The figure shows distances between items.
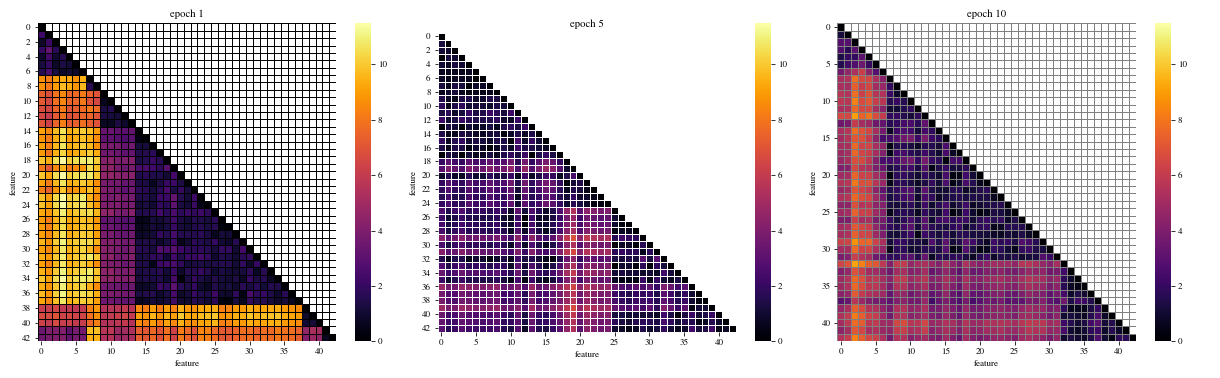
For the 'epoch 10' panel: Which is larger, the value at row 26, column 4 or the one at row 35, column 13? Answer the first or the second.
the first
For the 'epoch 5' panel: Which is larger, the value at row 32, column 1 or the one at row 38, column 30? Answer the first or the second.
the second
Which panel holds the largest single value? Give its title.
epoch 1
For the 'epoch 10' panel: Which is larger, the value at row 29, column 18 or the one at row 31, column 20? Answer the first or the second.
the first
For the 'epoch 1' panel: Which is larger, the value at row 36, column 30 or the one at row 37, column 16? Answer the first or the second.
the first
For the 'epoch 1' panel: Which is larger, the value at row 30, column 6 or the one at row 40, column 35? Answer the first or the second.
the first
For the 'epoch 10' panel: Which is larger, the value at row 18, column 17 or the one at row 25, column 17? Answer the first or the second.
the first
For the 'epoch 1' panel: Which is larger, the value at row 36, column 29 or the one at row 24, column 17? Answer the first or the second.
the second
